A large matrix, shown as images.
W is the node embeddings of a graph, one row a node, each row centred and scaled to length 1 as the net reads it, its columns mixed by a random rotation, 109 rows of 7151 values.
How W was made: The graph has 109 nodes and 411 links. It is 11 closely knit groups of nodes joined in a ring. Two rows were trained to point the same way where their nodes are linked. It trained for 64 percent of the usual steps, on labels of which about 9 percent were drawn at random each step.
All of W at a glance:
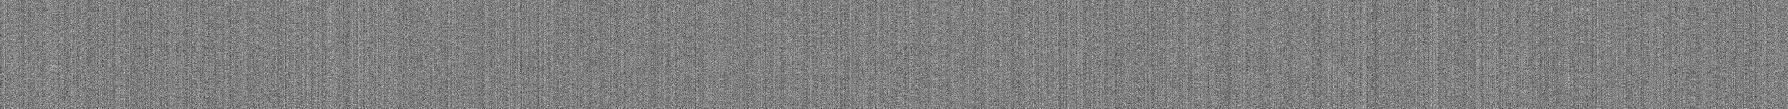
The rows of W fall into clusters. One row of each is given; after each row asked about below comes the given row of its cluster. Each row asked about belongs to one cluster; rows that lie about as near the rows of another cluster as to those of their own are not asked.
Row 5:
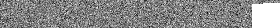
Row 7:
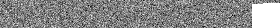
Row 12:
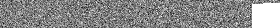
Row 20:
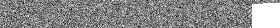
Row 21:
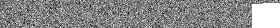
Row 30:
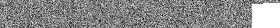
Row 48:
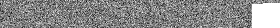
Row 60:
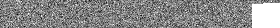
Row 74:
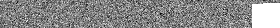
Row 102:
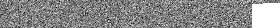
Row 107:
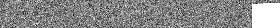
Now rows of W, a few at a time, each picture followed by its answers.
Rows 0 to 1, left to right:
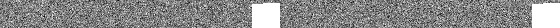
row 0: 60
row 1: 74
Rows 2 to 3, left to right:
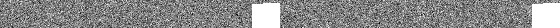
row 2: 5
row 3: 20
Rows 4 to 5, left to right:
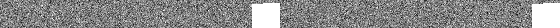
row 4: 60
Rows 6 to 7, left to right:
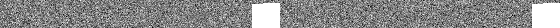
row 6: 21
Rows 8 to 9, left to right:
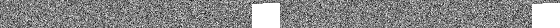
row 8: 102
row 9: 102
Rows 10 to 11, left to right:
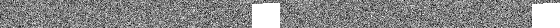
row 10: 102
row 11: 7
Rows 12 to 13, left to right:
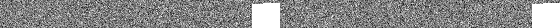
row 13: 12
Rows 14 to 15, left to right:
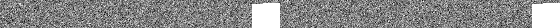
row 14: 21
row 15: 102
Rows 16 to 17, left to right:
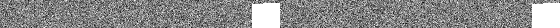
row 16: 12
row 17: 107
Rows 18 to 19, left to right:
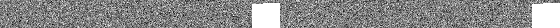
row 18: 74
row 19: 60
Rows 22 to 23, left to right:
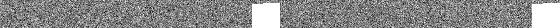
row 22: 20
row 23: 48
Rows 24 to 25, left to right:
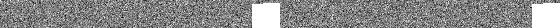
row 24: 5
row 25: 60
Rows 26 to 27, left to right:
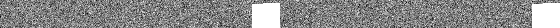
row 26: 102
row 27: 5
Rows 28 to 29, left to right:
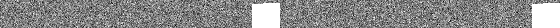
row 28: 74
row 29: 107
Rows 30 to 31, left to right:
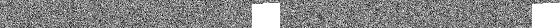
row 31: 20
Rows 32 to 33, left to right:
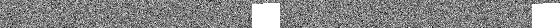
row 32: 74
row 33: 21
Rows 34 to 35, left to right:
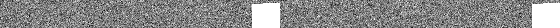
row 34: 5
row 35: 107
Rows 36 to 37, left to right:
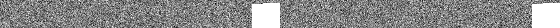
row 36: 48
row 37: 102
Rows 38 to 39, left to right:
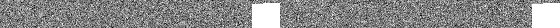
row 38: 12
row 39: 60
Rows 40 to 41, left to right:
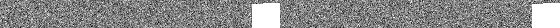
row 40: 21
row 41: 102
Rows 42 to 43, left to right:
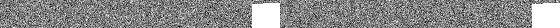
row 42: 102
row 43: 30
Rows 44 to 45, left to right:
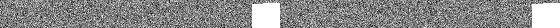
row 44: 107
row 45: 21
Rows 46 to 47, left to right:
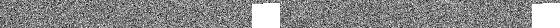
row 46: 74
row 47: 48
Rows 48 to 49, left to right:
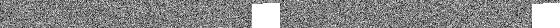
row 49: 5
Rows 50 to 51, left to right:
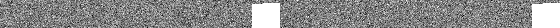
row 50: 30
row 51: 5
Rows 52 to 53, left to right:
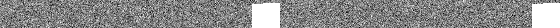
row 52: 20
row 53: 7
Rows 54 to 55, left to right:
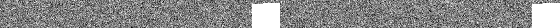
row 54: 107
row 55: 48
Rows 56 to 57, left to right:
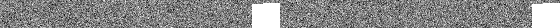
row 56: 20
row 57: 60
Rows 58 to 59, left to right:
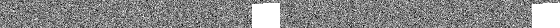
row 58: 20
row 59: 30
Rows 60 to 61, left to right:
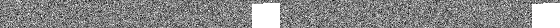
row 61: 21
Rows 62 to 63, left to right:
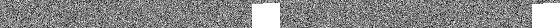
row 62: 60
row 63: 5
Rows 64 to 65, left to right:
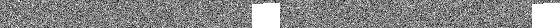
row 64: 60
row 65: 7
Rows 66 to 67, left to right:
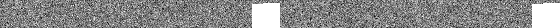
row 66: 107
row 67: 20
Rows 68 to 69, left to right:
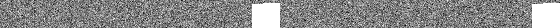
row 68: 12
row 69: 7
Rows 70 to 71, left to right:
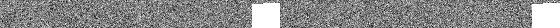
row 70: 20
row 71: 5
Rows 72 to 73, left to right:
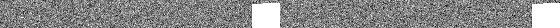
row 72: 107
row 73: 7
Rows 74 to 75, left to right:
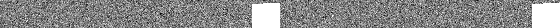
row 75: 12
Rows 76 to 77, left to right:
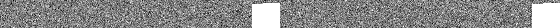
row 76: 102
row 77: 12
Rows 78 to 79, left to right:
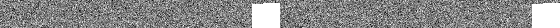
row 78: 60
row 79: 21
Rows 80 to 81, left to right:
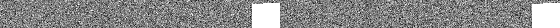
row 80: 12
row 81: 5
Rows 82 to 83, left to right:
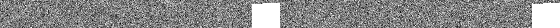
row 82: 48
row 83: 12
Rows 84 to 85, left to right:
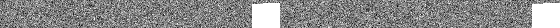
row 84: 107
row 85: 20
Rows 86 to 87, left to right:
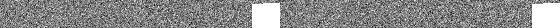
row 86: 12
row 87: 12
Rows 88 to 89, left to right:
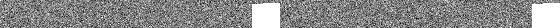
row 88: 21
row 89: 48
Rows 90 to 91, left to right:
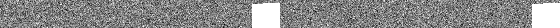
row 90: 107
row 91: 20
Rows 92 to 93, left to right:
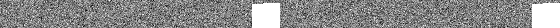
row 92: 7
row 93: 107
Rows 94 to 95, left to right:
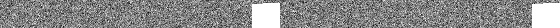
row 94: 102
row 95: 20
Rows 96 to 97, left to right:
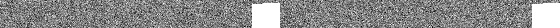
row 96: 30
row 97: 21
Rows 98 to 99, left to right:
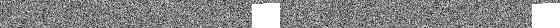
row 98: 48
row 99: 107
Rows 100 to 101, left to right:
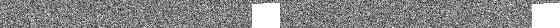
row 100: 21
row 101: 48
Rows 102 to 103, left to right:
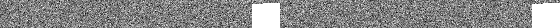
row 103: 30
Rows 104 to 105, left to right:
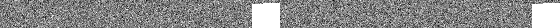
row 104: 12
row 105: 21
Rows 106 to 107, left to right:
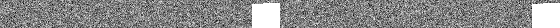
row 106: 20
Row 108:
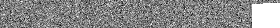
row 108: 5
